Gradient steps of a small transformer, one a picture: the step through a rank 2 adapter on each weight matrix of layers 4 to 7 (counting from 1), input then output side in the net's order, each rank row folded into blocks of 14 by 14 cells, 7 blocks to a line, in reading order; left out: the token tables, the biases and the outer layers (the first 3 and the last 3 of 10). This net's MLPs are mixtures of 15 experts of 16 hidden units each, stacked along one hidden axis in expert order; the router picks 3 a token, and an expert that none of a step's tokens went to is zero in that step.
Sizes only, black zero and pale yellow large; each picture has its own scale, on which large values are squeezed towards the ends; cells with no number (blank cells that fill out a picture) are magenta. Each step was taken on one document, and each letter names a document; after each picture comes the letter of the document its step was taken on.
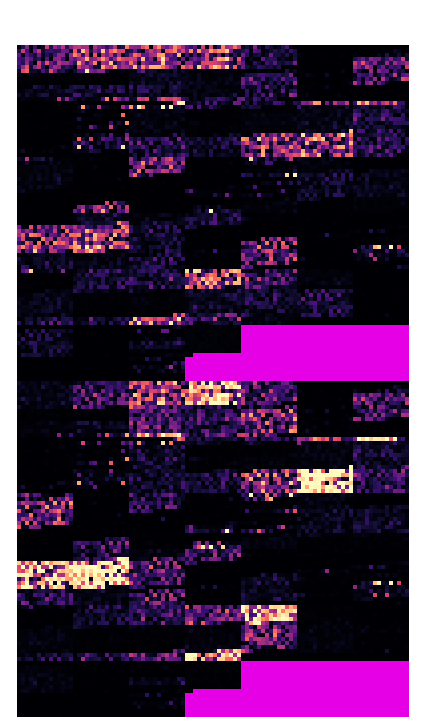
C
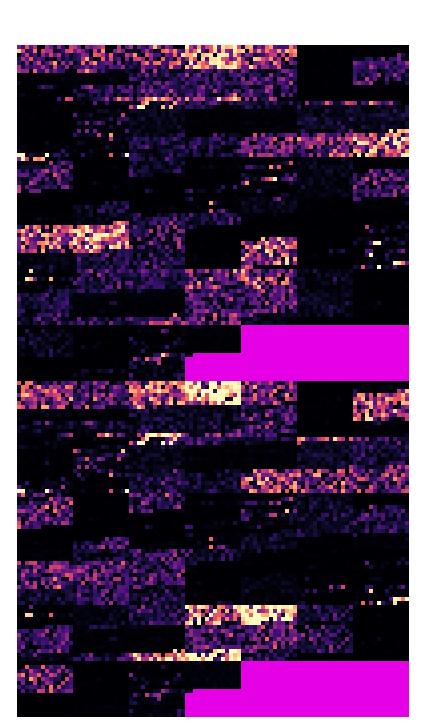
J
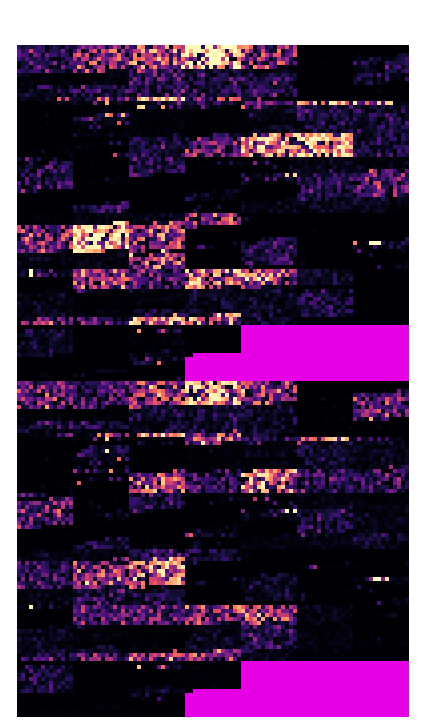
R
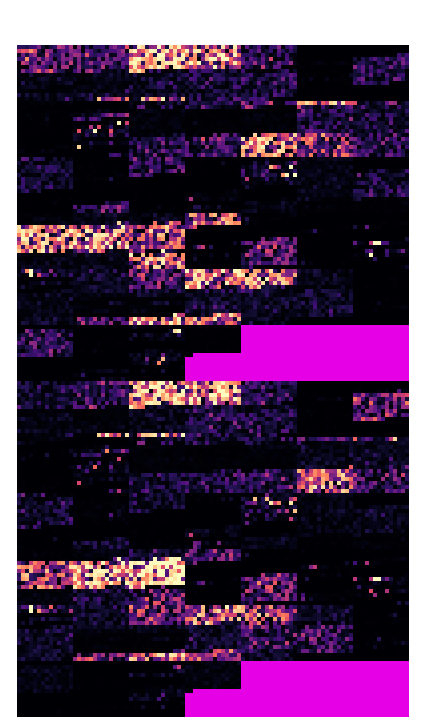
R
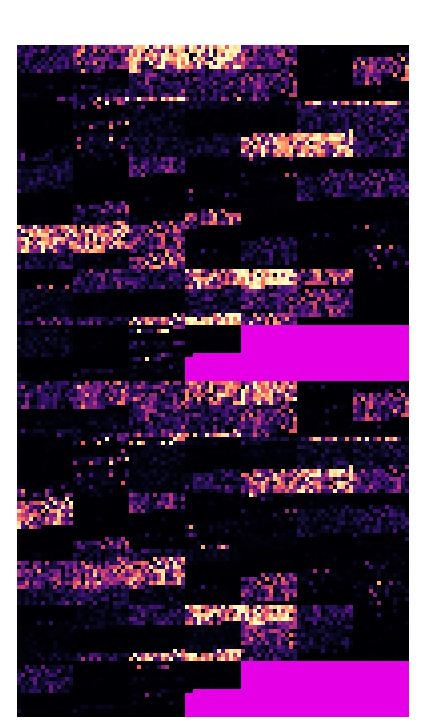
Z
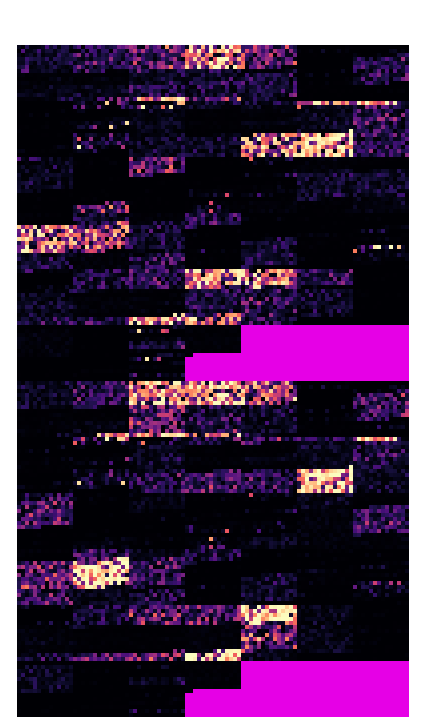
C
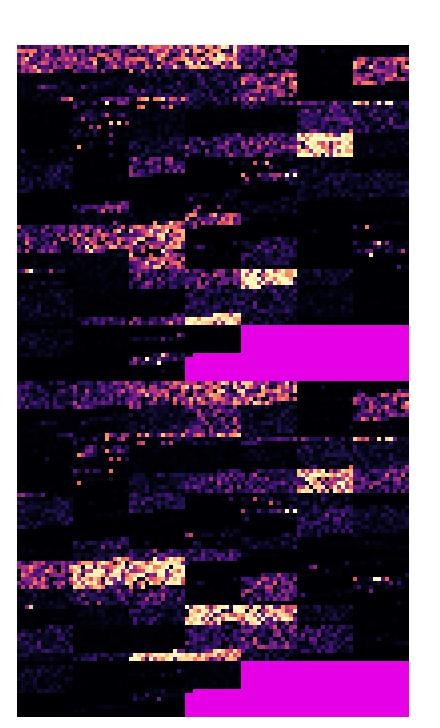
R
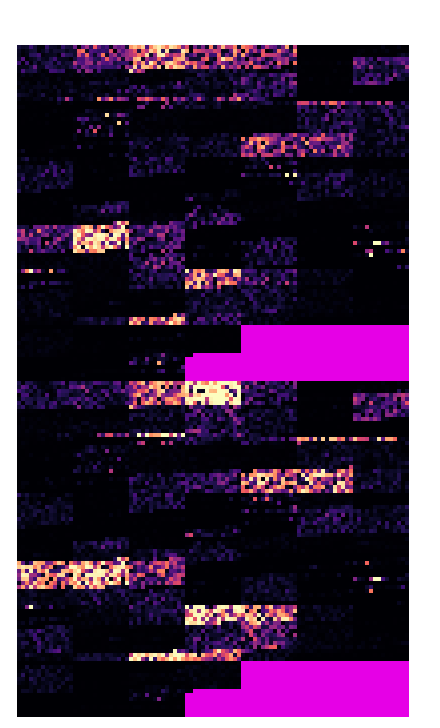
R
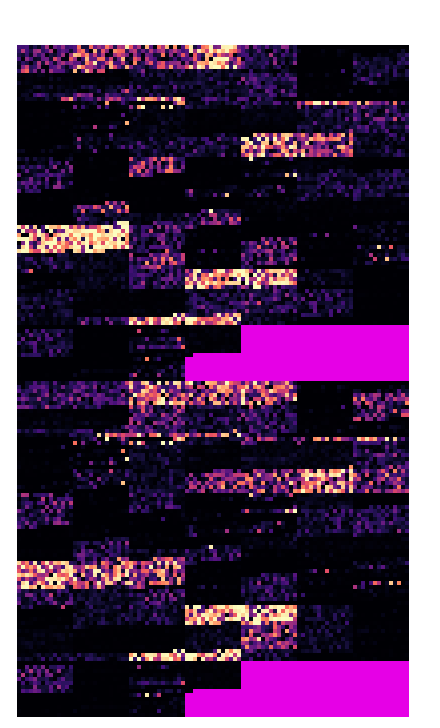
C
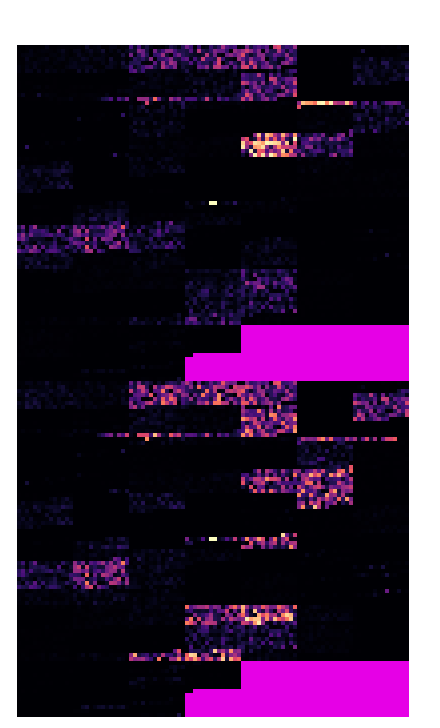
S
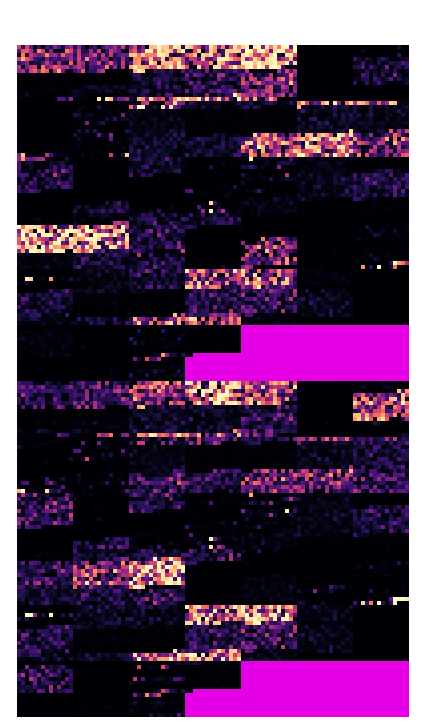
J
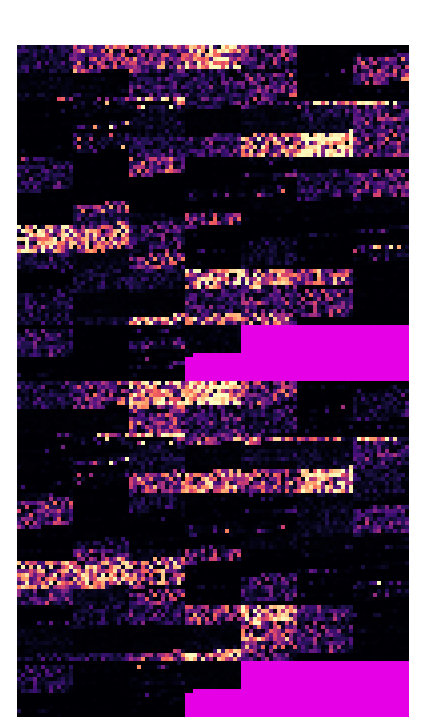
C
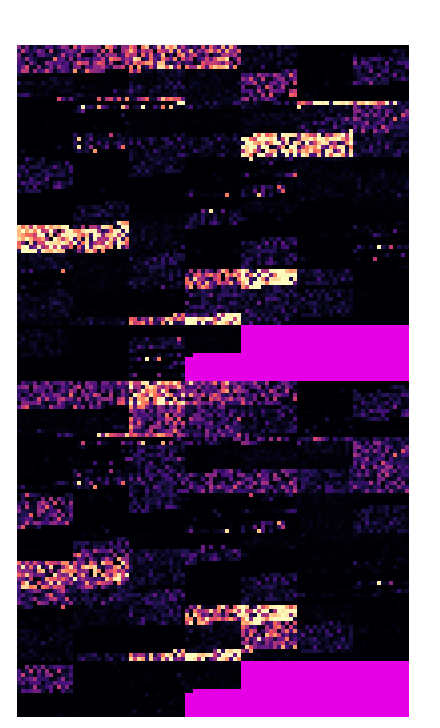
C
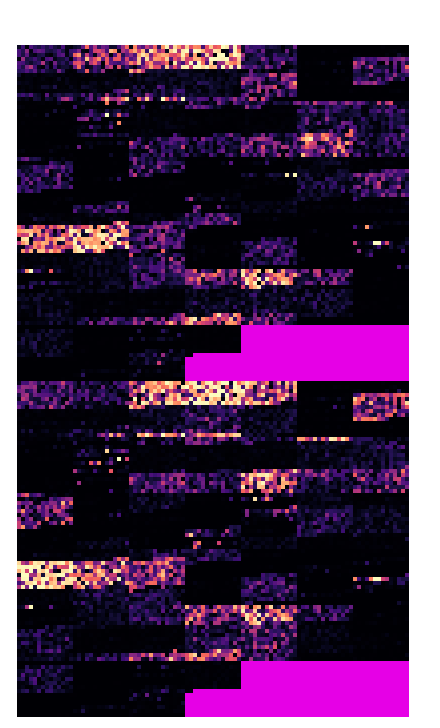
R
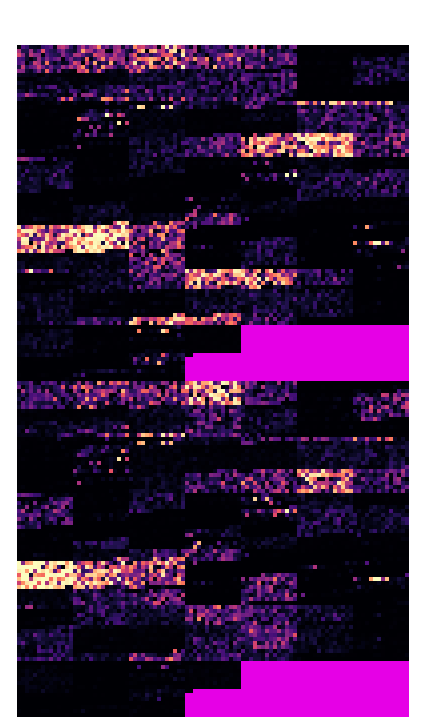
R
